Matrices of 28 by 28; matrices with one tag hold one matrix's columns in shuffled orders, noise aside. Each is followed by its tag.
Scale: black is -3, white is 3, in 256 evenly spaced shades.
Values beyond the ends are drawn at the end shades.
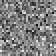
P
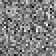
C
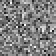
C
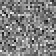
P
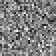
P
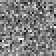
P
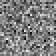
P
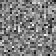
C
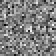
C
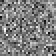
C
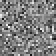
C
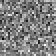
P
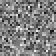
P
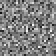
C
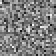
C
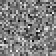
P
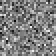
P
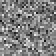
P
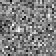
C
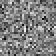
C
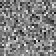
P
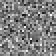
P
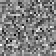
P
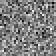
P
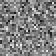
P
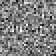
C
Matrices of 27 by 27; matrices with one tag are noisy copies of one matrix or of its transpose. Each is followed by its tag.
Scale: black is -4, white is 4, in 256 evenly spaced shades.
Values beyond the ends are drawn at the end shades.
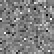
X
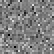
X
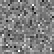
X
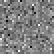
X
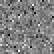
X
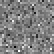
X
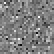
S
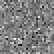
S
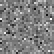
X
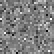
X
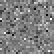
X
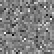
X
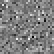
S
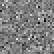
S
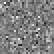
S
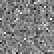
X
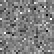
X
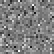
X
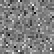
X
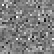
S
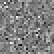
S
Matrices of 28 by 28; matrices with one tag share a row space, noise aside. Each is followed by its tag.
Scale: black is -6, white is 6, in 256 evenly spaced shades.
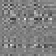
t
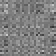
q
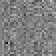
t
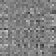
q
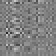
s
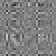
s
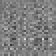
t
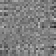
q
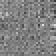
q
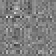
s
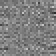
q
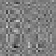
s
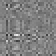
s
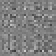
t
